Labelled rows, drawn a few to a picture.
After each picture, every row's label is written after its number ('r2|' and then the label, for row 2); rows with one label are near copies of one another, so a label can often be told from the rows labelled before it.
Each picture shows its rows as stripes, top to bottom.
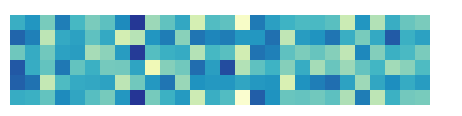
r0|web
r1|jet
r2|web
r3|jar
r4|jet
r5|web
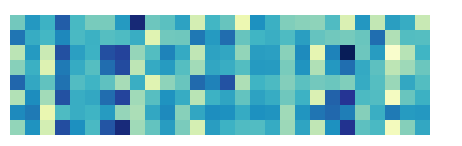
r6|web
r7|jar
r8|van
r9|van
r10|jar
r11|van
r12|jet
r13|van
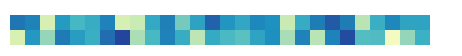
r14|jet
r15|van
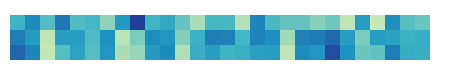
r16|web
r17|jet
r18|jet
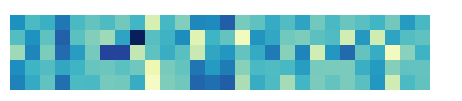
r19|jar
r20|web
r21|van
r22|jar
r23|jar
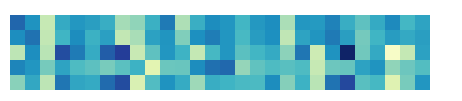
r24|jet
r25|jet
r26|van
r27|jar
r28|van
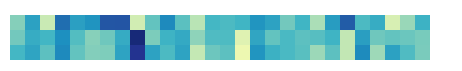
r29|van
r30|web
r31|web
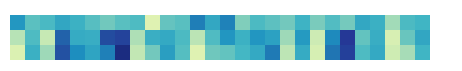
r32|jar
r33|van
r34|van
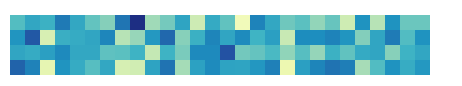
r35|web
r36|jet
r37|jar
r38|jet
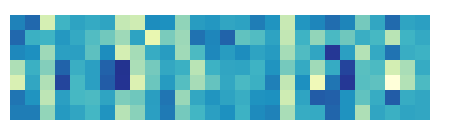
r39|jet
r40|jar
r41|jet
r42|van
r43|van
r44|jet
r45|jet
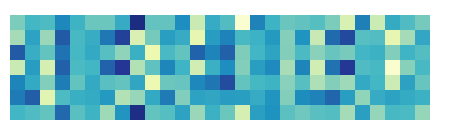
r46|web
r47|van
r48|jar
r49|van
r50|jar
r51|jet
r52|web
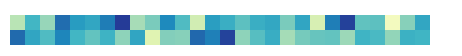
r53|van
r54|jar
